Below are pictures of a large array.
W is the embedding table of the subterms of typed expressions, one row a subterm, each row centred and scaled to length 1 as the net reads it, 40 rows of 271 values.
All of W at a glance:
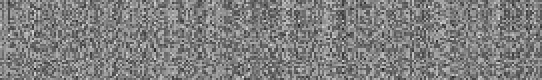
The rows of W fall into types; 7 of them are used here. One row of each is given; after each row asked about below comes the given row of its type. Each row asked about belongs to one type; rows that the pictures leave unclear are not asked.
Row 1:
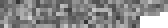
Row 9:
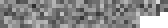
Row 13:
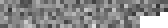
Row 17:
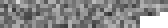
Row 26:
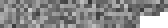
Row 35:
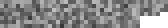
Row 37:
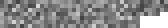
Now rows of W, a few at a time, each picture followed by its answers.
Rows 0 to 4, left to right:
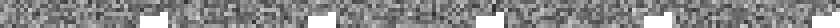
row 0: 26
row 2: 9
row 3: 9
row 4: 37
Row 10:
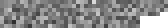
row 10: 26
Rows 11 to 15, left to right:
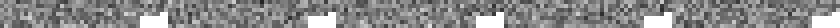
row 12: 35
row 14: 9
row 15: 26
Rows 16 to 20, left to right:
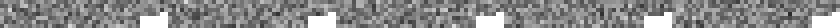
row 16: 17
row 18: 35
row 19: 13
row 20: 26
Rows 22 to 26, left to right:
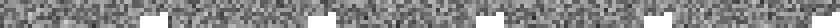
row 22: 9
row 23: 9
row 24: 35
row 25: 35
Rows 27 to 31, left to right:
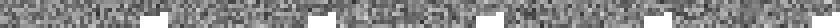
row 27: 13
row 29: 1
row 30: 17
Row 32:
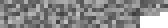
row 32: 37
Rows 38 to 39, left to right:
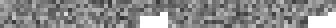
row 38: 26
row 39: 1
